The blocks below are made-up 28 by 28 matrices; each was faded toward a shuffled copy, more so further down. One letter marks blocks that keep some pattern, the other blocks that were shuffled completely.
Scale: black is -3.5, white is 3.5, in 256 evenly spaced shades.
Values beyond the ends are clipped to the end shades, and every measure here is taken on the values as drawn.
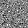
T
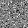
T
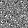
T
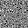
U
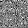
U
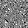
U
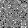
U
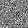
T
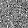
U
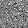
U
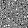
U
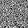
U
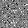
U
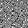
U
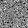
T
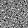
T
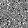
U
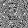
U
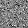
T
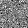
U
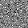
U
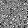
U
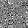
U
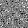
U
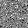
T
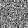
U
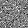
U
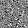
T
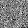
T
